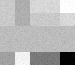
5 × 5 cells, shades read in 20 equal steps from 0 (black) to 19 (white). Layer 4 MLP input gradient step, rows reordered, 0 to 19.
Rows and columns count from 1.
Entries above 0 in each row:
5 5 5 5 4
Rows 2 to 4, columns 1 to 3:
15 13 15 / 14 14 14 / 14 14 14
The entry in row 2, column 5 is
16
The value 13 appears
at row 1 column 2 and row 2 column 2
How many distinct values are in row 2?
3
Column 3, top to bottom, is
16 15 14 14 9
